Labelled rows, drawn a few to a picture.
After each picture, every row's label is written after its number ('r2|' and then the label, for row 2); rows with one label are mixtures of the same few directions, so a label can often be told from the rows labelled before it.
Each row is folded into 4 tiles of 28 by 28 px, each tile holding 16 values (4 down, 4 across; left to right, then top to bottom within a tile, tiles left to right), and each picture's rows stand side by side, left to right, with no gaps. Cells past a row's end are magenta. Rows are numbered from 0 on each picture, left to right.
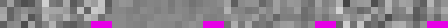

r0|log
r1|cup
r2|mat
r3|mat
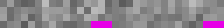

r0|log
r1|cup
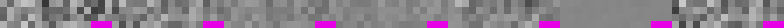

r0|log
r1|mat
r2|log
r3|log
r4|cup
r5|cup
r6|mat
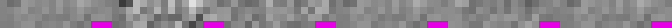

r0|cup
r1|cup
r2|log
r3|cup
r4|cup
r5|cup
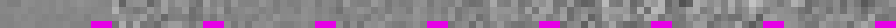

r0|cup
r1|mat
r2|mat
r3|mat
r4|log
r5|log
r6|cup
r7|cup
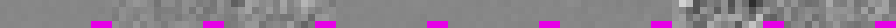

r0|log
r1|log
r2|cup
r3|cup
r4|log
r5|cup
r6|cup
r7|log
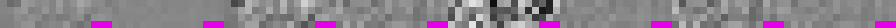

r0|cup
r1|mat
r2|cup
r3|mat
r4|log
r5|mat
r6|mat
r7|mat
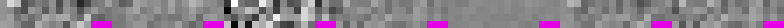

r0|cup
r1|cup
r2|mat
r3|mat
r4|cup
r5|cup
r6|mat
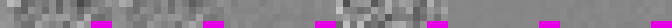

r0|cup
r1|cup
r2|mat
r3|mat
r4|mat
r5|log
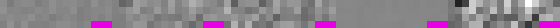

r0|mat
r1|cup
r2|mat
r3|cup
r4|cup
